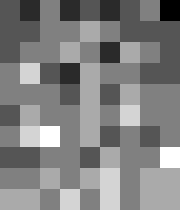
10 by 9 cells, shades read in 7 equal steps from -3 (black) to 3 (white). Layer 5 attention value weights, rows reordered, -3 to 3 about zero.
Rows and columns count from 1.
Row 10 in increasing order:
0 0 0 1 1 1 1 2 2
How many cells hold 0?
37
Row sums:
-12 -4 -2 -2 0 3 4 1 6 8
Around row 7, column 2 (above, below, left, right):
1 -1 0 3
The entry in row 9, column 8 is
1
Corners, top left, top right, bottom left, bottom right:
-1 -3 1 1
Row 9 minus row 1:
1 2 1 2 2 4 1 1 4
